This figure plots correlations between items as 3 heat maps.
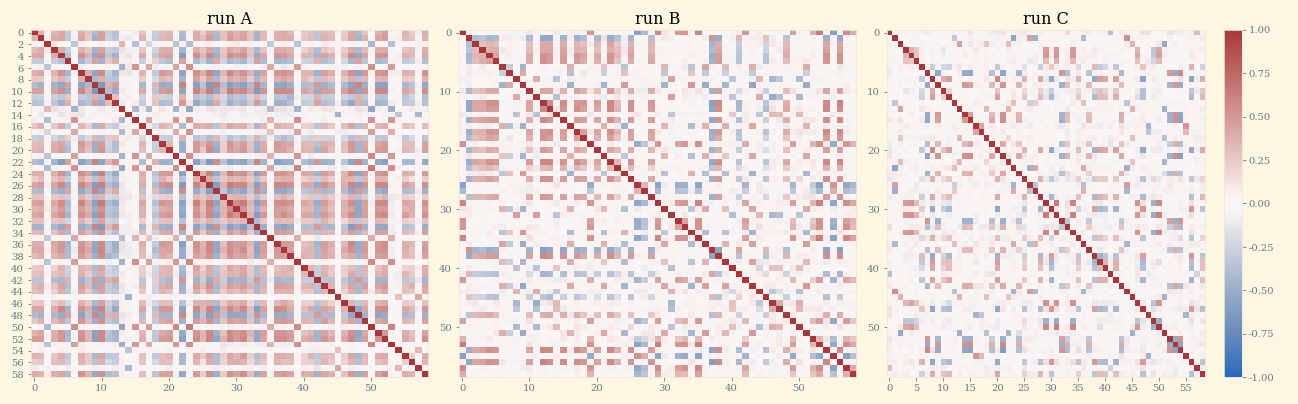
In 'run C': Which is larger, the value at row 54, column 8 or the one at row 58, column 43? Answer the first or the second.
the first
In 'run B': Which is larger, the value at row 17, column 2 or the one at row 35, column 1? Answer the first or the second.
the first
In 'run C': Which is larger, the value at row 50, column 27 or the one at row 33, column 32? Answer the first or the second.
the first
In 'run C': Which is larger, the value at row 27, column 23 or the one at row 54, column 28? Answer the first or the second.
the first
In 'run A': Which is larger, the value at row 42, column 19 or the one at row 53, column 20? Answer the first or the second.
the second
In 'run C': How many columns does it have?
59
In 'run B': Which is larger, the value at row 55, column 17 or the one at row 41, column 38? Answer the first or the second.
the first
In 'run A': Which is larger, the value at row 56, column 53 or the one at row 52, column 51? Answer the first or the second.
the second
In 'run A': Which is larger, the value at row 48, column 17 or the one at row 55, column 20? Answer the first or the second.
the second
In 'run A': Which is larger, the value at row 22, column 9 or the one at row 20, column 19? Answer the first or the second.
the first
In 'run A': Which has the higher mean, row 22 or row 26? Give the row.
26
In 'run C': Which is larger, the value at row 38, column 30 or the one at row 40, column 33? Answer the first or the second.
the first
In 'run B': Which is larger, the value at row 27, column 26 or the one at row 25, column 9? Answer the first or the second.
the first
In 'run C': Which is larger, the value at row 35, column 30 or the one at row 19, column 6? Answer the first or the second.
the second
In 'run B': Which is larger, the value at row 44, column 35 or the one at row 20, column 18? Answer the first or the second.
the second
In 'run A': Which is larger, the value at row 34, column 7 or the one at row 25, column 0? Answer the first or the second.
the first
